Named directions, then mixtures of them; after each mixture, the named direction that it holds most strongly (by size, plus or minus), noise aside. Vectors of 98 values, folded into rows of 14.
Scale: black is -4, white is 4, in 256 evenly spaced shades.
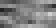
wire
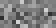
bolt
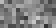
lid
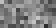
lid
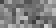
lid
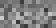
bolt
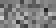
bolt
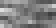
wire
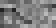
wire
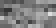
wire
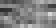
wire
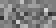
bolt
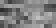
wire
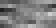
wire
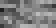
wire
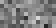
lid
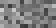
bolt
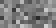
lid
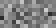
bolt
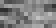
wire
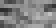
wire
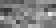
wire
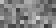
lid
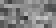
lid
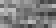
wire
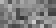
lid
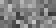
bolt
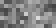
lid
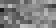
wire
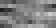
wire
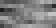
wire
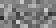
bolt
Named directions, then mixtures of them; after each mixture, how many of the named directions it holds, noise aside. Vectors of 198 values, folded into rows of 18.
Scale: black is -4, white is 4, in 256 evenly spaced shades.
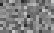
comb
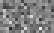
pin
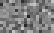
one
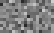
one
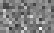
one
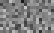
two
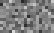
one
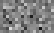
one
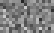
two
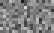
two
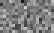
two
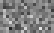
one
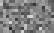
two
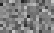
one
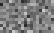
one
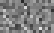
two
